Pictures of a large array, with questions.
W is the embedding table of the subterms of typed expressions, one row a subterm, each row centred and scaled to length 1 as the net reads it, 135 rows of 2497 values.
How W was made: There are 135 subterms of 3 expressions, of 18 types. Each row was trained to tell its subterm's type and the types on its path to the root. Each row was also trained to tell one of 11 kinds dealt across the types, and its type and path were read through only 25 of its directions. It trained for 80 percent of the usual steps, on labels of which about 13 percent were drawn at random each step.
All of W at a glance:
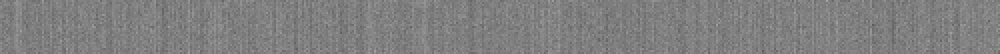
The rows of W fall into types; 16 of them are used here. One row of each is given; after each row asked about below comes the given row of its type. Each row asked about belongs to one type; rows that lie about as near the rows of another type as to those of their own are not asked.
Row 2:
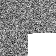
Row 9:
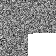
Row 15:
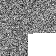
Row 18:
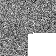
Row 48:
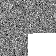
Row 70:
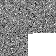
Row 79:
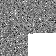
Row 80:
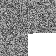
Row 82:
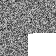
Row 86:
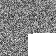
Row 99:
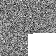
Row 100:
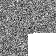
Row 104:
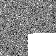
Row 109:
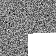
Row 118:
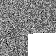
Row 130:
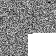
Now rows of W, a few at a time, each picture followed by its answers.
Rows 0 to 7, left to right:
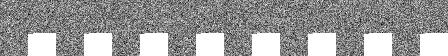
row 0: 9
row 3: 70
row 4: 15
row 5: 118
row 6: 99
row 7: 130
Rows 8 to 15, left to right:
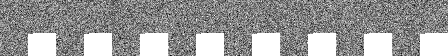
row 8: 80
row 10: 15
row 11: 18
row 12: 109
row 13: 100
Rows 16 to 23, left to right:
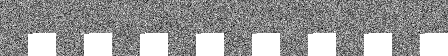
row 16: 130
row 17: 118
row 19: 48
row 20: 79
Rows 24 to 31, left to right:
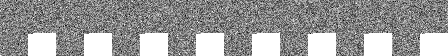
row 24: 100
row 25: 86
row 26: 100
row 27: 82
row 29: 80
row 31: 130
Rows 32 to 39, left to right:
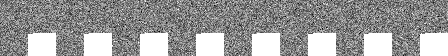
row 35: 86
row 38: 82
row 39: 109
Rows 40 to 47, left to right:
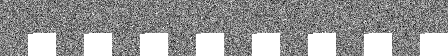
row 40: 9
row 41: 15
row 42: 99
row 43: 18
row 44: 130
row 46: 70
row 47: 118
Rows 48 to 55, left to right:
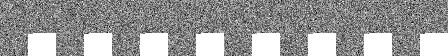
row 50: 82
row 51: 80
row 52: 130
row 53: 2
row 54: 82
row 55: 100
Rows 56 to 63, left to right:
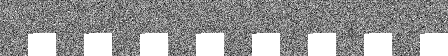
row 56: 109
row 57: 80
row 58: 79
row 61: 118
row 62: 109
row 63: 2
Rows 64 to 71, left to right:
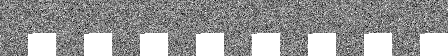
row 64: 2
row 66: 2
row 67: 48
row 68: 118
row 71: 100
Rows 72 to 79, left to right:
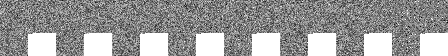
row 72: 82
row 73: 18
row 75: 118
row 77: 2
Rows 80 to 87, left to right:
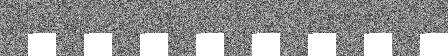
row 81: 86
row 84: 9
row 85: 118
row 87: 130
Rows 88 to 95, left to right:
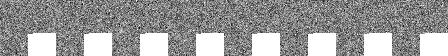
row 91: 86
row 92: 79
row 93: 109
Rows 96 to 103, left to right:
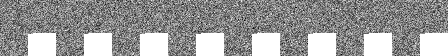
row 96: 15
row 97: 99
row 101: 82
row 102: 9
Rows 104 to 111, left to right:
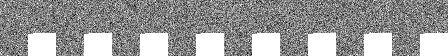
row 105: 79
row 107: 99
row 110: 9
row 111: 79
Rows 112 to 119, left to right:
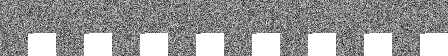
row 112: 18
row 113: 18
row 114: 118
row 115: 99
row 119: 86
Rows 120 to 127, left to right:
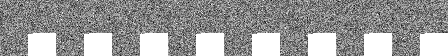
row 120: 130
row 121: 100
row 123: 130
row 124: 100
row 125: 86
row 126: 15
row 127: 2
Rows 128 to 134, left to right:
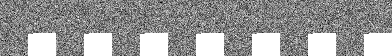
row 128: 18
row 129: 80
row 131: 18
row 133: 18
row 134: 9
